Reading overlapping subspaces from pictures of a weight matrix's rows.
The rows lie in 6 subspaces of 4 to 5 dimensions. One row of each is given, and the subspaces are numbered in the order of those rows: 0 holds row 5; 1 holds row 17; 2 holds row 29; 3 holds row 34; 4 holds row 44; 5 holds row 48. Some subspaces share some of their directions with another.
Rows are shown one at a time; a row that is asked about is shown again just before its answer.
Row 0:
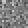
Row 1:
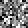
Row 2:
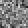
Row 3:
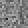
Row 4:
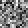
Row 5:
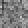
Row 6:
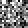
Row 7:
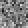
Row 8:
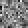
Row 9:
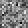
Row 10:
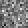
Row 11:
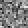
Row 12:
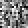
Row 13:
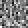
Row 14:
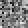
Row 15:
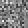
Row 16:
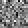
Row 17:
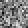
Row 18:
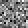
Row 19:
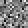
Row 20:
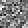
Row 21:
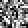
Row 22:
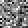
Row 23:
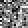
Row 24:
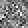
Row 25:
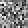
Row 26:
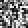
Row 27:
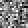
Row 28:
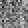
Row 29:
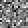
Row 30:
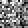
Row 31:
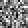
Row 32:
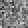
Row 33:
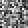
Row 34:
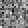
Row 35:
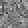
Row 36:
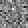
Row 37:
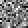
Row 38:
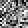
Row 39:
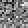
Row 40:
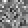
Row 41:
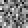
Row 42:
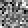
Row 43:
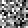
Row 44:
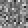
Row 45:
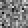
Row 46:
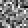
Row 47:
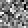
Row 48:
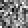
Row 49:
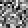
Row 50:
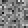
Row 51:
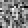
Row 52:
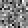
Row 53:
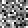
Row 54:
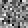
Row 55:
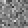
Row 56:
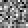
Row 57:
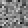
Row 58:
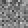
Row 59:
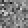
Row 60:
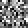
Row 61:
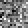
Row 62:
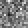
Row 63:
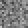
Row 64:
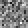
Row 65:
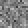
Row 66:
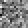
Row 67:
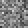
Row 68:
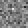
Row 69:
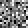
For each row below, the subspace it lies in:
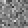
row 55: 1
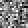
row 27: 3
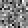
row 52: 1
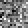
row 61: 2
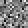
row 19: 1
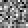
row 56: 3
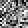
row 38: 2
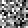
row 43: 5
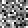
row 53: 5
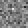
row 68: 4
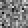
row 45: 1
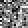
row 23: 2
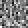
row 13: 3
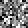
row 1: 1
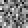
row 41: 5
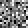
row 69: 3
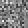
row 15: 1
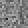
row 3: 4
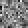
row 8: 0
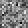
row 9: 2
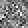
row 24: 0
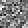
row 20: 0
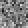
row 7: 5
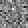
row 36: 4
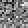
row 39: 2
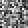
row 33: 3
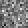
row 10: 5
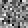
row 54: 1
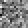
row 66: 0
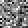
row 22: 2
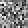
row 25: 5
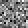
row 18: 3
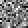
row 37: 2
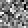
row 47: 3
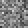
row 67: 3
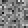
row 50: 3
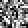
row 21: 1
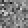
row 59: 5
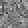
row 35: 0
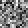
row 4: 2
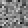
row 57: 4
